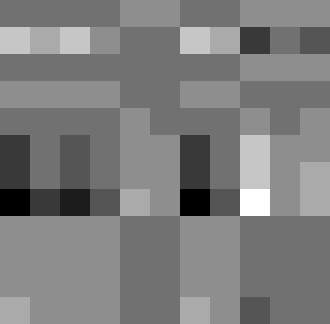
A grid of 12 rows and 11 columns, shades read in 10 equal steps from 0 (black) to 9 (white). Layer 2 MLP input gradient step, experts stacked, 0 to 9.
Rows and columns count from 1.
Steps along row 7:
up down up up same down up up down up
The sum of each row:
49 55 47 50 47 46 47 40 50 50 50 51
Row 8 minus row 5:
-4 -2 -3 -1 1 1 -4 -1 4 1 1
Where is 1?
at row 8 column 3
